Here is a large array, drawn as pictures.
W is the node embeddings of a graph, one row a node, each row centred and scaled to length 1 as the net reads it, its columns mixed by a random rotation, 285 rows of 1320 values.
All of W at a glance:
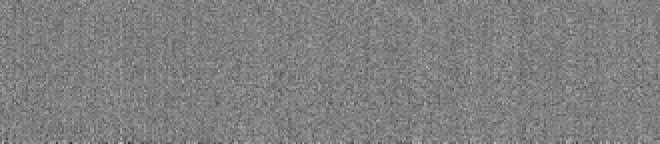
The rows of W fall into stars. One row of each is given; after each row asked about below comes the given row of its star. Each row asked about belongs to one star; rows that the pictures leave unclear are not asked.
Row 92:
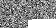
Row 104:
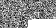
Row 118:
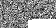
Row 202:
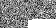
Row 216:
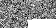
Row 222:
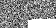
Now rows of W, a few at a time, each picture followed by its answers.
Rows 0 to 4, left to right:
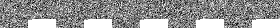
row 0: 104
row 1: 104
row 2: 104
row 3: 118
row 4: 104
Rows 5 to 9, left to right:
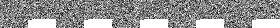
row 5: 104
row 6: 92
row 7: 216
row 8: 202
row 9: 104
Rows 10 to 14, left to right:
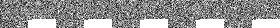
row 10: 222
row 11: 202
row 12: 202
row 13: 222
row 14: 216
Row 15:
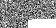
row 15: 92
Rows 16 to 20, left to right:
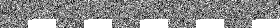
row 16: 118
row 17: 216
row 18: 216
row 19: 216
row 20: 202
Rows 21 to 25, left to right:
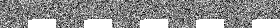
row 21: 216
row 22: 222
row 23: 202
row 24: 216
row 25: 216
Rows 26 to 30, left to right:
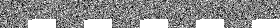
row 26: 118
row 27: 222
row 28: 222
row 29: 216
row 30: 202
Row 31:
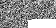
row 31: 222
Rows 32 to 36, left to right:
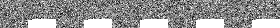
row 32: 92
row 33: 92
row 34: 104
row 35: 216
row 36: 118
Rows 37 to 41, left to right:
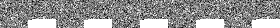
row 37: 92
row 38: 202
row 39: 118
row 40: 118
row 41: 92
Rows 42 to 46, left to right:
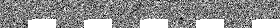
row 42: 92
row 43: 222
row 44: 92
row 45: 216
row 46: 222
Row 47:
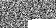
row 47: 202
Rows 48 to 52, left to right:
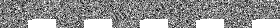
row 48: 118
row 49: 104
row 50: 202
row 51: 118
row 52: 222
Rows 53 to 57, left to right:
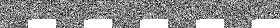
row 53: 104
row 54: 92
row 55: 104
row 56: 222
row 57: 202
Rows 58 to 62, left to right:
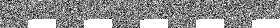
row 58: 216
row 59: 118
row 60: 92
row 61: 222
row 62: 222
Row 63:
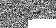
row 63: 92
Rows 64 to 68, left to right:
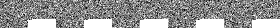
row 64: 222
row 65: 202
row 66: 202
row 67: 92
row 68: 104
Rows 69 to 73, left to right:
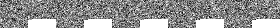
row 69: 216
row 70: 222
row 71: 222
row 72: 118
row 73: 118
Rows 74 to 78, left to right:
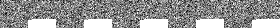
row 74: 92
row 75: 104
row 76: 118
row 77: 222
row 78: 104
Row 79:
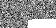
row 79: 202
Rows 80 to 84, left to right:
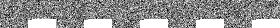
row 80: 92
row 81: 104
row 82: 118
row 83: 202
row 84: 222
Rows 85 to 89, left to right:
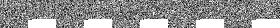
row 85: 92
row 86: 92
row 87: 202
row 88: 92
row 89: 118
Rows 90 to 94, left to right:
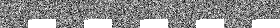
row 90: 104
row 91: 118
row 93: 202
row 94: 216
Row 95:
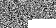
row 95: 202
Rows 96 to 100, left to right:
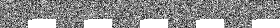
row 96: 92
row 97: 104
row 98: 202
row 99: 118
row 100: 92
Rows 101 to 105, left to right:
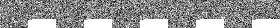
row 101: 104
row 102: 104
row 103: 216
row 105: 216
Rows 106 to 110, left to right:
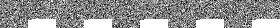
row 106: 92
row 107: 202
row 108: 118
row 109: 216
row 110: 92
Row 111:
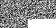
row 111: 92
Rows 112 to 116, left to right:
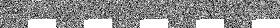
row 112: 216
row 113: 202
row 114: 202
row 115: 104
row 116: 222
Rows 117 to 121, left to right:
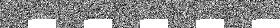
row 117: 92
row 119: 222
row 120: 92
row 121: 92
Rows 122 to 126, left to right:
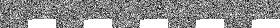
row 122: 92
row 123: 202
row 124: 202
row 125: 104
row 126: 104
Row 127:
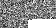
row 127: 118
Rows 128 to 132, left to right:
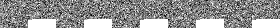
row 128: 104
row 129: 216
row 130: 216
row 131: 92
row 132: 216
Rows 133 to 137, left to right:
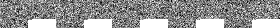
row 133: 216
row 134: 104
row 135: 216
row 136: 92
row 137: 118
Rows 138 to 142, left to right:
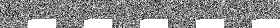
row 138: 202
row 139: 92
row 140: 202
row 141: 222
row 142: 118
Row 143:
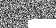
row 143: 216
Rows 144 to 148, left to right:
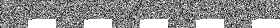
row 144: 92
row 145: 92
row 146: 202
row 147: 118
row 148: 118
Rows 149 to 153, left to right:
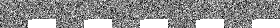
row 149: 202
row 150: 222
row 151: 202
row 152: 118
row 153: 222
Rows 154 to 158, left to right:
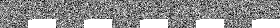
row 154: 104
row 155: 118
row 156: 104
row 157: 118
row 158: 92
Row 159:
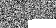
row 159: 118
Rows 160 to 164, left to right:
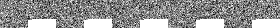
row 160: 104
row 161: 222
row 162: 222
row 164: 222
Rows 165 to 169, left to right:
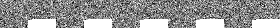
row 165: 202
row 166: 222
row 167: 216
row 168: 216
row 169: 92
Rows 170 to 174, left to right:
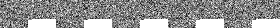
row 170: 216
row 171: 104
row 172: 202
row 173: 202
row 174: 202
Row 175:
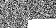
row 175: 202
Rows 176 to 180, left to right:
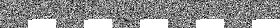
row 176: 92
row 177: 92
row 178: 216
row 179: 92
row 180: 92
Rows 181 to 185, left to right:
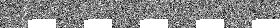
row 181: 222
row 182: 118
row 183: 118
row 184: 222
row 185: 202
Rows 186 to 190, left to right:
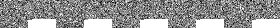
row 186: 118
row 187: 104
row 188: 222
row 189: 222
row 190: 118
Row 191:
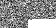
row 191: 104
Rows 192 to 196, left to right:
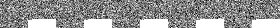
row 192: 222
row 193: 202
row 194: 104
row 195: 202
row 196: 104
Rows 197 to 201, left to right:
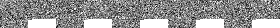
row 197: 202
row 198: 118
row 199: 92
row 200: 92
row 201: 118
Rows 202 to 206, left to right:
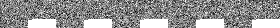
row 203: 202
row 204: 104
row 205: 104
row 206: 104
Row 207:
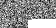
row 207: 104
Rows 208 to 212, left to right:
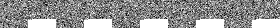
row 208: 104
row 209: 104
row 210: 104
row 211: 92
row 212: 202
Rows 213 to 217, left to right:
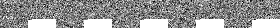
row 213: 222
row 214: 104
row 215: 222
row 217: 92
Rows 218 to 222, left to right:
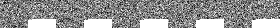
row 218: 104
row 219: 216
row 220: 118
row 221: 202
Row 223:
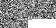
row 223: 216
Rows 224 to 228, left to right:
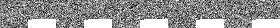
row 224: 104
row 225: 216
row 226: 222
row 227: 202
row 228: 216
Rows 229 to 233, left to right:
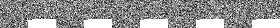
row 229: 118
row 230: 104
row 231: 92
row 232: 92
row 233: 104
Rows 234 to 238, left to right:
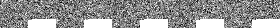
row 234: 202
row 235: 216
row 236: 118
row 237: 118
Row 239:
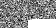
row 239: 222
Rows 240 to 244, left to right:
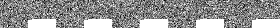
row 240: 104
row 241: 92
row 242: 202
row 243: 92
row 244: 222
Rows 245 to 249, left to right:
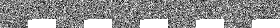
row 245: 104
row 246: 222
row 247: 104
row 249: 104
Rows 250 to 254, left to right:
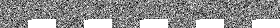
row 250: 118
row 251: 222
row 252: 222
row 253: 216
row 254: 222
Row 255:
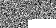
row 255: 92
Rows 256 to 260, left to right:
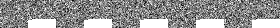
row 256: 118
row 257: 92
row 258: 222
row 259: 216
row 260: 216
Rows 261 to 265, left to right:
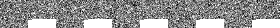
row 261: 118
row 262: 118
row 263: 118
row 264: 202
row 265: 222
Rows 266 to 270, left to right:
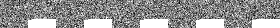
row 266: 118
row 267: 118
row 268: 104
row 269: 216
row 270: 216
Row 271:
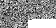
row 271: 92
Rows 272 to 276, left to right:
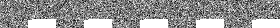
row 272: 104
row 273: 118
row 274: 216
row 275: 92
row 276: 118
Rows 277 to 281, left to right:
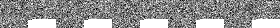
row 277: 118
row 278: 118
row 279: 118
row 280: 118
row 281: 92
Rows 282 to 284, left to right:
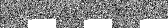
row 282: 202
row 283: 202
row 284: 92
